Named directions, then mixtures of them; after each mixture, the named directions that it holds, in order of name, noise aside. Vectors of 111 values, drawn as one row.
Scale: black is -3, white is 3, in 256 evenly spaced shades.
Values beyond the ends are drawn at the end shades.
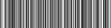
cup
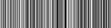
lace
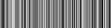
cup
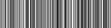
cup, lace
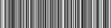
cup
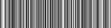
cup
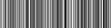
cup, lace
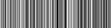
lace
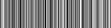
cup, lace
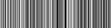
lace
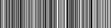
cup, lace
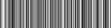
cup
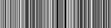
lace
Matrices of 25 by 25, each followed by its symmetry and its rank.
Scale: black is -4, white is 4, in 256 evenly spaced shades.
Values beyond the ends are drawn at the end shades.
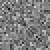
symmetric, full rank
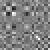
symmetric, rank three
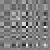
symmetric, rank two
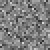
symmetric, full rank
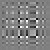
symmetric, rank one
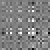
symmetric, rank two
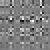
neither, rank two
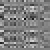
neither, rank two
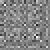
symmetric, rank three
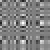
symmetric, rank one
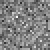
symmetric, full rank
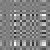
symmetric, rank one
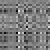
neither, rank two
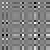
symmetric, rank one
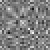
symmetric, rank three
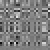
neither, rank two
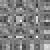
symmetric, rank two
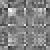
symmetric, rank three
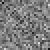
symmetric, full rank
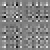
symmetric, rank two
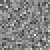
symmetric, full rank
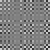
symmetric, rank one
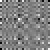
symmetric, rank two
